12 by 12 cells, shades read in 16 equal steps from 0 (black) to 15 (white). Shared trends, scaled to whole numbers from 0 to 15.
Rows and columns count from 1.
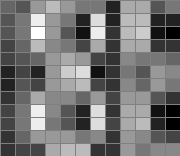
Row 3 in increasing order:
0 1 1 3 5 5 7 9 11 12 14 15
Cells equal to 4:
14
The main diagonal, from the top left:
6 7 15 8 10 13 4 4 10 11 5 8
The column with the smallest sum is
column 8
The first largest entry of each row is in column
4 3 3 3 5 6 6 3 3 3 3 5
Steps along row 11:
up up same same down up down up down down down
